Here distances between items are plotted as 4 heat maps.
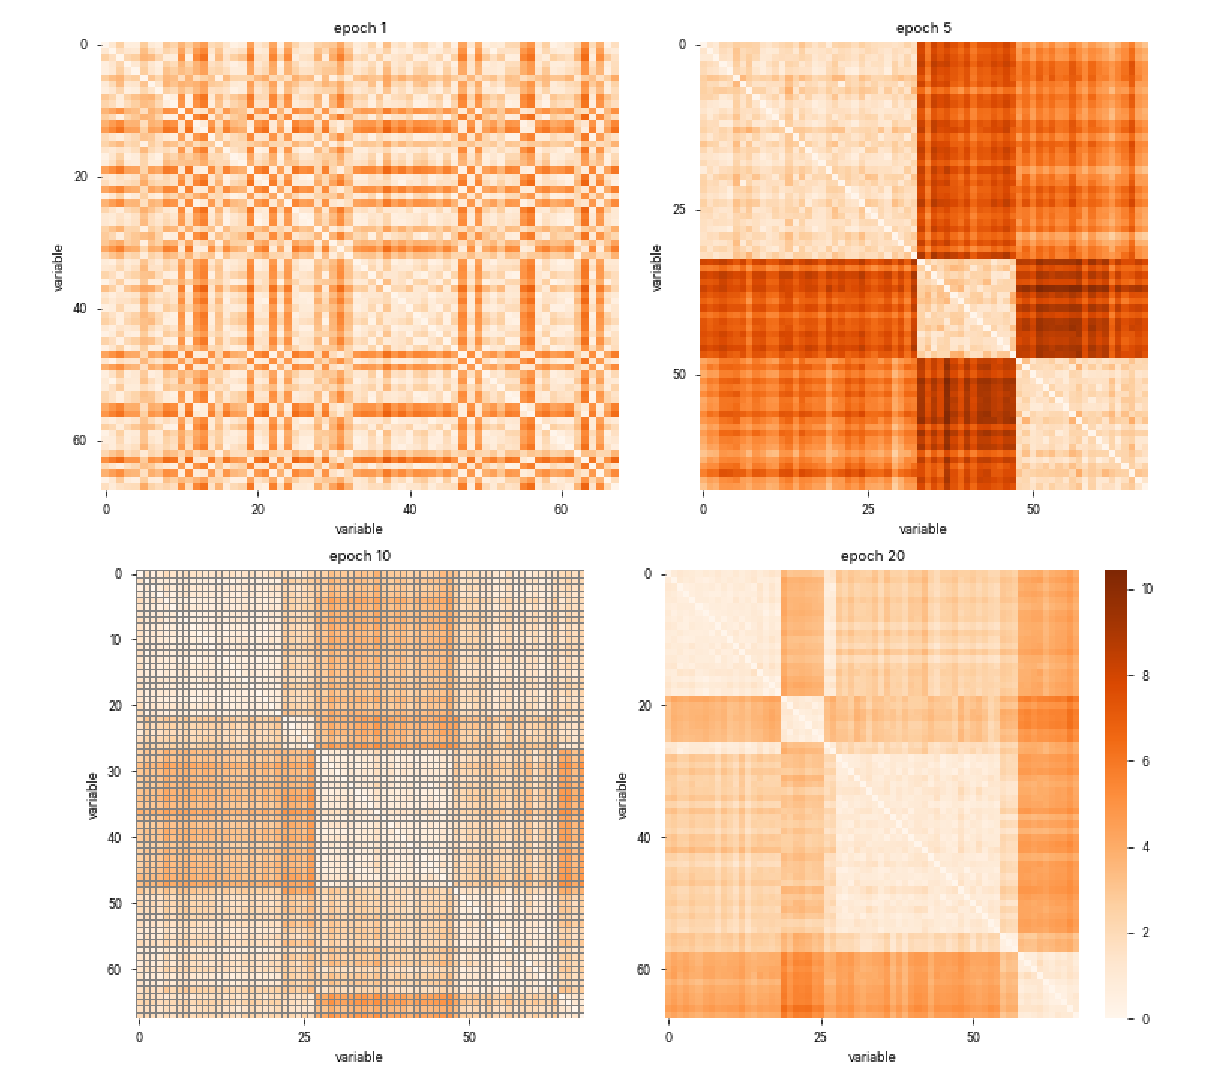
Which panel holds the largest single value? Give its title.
epoch 5
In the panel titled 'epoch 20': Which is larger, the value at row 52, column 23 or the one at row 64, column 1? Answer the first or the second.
the second
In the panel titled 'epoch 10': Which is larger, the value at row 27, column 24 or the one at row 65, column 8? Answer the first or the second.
the first
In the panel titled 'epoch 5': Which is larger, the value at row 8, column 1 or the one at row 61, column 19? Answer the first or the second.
the second
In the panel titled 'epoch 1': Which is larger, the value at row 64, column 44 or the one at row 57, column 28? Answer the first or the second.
the second
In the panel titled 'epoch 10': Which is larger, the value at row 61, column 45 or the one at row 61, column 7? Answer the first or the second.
the first
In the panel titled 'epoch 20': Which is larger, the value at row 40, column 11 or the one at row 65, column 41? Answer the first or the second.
the second
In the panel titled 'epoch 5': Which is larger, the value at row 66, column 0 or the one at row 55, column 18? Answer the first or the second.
the second
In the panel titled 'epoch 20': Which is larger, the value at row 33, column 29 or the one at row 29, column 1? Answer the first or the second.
the second
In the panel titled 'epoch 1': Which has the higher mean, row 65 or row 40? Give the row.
65
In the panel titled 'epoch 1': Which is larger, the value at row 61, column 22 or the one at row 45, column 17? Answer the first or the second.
the first
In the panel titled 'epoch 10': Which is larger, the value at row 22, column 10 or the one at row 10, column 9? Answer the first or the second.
the first
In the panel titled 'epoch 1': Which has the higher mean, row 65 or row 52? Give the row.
65
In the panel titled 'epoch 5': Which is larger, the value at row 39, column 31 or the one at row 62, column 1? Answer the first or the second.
the first
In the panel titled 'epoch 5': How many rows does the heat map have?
68
